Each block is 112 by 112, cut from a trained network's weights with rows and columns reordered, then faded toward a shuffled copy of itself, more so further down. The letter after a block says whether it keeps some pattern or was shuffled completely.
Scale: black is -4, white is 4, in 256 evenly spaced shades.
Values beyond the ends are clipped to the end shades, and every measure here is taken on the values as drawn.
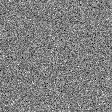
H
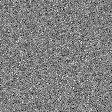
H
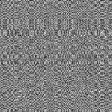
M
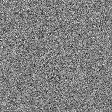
H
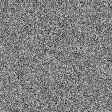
H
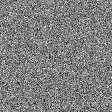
H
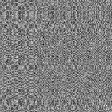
M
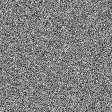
H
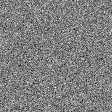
H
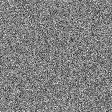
H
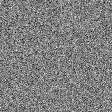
H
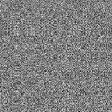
M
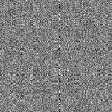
M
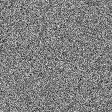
H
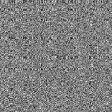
M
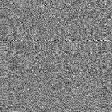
M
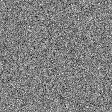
H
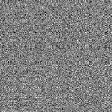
M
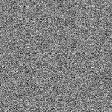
M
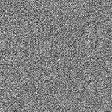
M
